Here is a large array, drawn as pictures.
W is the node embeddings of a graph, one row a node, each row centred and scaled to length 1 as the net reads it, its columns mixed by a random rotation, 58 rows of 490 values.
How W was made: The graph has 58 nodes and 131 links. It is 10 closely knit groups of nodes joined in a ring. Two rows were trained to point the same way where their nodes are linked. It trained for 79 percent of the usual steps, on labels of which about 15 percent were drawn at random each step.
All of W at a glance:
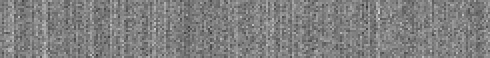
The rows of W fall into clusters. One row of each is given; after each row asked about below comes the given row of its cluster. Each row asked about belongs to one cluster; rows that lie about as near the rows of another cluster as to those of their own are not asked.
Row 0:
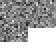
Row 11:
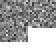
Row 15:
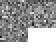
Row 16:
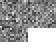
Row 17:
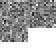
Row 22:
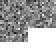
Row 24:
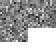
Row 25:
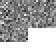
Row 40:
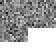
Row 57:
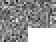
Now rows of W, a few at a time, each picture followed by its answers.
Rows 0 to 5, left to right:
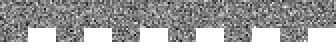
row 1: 40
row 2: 15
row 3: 17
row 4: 15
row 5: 16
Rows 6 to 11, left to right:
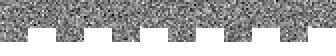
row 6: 25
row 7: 40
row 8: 11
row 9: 15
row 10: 0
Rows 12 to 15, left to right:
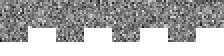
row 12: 11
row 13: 57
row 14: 17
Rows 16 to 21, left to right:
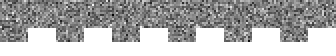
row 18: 11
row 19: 15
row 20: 24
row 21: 40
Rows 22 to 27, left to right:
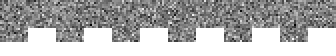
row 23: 25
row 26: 57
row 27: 40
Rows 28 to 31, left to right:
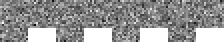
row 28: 25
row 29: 25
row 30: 24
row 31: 0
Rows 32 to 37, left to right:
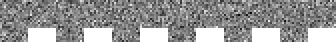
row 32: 16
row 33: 16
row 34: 57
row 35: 0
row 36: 11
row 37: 17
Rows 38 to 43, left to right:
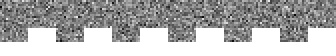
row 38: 17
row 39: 0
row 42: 25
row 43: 11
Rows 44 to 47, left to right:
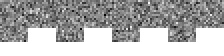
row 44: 24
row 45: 57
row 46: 0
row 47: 16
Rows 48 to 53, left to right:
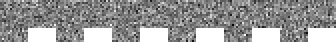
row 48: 17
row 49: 17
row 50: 15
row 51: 24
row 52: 22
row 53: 57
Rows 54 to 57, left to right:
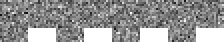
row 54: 11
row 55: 16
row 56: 24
